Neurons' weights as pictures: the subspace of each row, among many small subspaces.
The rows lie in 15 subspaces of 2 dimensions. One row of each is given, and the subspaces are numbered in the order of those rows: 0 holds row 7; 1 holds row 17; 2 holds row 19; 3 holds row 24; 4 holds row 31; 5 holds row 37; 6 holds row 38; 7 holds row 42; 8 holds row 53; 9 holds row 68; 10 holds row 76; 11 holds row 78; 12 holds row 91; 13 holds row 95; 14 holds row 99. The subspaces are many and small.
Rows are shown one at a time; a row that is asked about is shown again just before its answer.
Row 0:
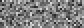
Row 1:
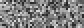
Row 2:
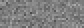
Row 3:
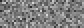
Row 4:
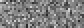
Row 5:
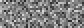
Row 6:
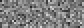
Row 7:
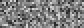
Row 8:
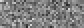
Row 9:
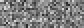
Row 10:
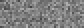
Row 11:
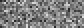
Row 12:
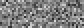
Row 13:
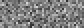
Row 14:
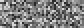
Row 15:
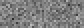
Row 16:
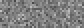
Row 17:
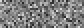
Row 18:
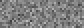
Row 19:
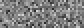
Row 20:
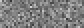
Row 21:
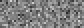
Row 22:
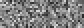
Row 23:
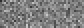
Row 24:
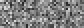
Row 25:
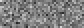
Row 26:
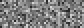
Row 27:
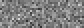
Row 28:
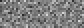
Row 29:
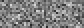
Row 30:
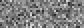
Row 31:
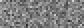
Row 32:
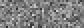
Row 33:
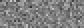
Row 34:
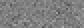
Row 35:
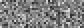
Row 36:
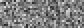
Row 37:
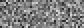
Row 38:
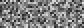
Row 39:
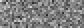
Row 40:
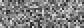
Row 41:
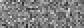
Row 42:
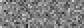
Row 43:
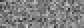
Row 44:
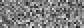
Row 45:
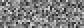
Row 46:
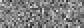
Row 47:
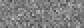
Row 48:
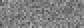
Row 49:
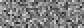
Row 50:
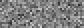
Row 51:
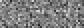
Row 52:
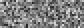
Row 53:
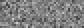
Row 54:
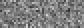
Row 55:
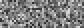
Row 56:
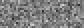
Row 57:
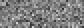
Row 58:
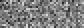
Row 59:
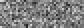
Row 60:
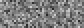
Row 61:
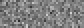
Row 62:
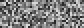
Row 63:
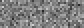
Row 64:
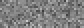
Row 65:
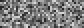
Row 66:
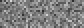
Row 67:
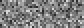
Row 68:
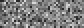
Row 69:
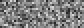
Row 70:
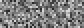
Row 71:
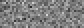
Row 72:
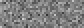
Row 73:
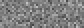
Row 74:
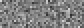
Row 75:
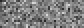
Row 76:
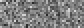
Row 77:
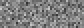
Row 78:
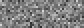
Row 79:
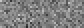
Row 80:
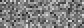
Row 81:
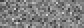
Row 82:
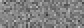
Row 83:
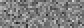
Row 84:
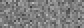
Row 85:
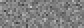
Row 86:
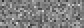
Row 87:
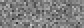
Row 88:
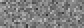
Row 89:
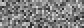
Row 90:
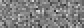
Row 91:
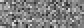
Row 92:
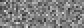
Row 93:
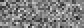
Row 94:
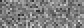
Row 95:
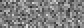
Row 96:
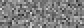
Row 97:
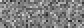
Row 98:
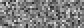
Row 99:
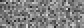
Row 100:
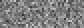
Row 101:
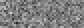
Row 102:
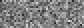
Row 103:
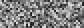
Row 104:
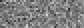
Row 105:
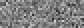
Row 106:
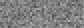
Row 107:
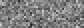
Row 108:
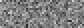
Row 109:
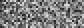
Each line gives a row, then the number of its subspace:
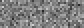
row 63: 6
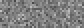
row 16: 10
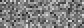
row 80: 6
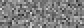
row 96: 0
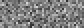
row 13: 2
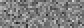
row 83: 4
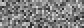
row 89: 11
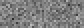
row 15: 8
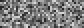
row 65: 6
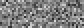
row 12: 5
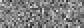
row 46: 1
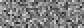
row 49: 4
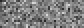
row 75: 9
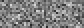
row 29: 12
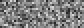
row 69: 0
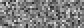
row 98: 0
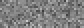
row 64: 13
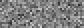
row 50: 0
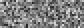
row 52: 0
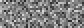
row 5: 7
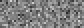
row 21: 0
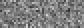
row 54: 13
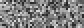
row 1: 12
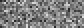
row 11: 9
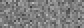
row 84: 10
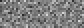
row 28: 6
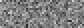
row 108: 4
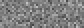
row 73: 2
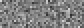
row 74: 5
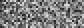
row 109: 9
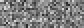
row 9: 3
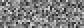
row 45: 2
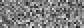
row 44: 2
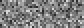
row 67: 11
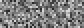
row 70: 13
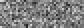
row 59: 14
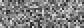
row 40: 11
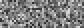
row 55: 10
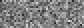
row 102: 4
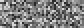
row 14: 12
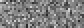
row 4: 14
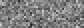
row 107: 11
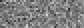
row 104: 14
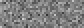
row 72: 7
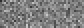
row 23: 9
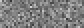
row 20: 1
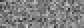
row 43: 14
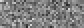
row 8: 12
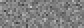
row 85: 4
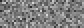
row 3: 1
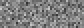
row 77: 2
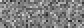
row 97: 6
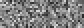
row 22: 12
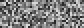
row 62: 5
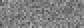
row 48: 11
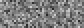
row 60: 13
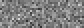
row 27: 10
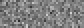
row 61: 13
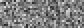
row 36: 10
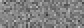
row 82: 9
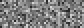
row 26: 5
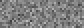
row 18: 0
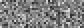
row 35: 5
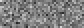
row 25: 6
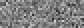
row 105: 5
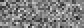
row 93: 8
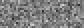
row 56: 6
